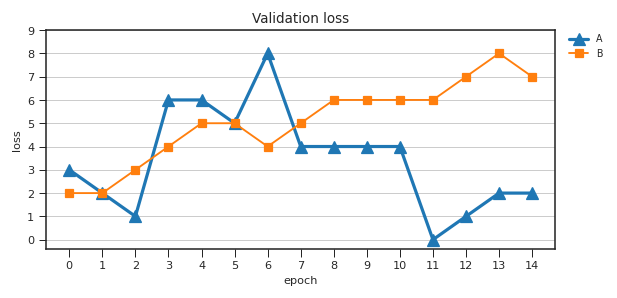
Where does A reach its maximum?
6
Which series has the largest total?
B
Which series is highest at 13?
B
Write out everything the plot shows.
Title: Validation loss
x-axis: epoch, ticks 0 1 2 3 4 5 6 7 8 9 10 11 12 13 14
y-axis: loss, ticks 0 1 2 3 4 5 6 7 8 9
Legend: A, B
Values:
A: 3 2 1 6 6 5 8 4 4 4 4 0 1 2 2
B: 2 2 3 4 5 5 4 5 6 6 6 6 7 8 7
